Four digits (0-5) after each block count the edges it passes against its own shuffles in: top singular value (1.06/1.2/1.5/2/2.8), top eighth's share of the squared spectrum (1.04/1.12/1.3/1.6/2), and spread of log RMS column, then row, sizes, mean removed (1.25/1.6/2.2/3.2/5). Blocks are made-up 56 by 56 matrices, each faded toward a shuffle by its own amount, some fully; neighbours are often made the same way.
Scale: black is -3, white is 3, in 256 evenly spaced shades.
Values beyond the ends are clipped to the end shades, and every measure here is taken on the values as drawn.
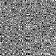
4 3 2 2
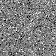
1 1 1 0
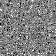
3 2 0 1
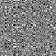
4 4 3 2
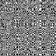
4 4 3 3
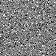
2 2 0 0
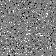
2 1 0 0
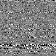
3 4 0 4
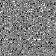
2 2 0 2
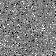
0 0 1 0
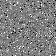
1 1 0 0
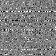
3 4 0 3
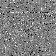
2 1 0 1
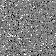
0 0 0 0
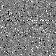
2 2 0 1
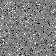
0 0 0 0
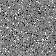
0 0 0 0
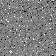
0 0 0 0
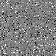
3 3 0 1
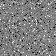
2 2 0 0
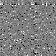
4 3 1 1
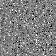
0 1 1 0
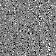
1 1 2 0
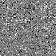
3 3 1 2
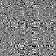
4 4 2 3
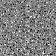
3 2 0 1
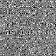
3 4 1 2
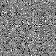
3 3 0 1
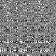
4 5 2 3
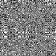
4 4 1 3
